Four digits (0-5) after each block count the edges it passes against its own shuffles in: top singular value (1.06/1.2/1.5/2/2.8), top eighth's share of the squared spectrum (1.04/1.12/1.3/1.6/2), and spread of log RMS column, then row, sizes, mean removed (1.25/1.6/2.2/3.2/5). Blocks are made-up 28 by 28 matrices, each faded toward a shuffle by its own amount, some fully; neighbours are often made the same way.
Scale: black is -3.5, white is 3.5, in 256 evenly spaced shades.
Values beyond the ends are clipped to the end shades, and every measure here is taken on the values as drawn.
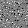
0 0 0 0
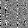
2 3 3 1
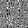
2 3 2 0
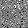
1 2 1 0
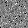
0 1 0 0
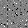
1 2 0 0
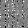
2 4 3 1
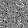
0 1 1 0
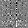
2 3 2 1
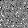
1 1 1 0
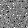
0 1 0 0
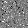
1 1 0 0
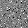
1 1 0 0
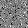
0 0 0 0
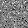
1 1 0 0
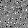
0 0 0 1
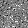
0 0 0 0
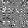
3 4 1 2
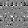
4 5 1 2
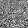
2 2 0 2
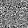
1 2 0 2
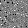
0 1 1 0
